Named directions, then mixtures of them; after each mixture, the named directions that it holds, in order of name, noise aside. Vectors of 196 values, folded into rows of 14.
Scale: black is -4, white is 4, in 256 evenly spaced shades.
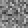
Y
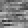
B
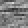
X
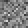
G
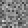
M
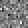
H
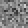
G, X, Y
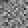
G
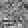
B, G, X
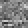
B, G, X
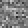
H, M, X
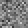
G, M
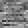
B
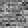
B, M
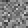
G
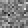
B, G, H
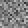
G, Y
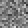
Y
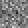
M, Y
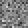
M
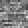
B, H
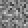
Y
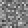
M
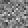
G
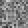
M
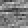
X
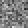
B, M, Y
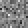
H
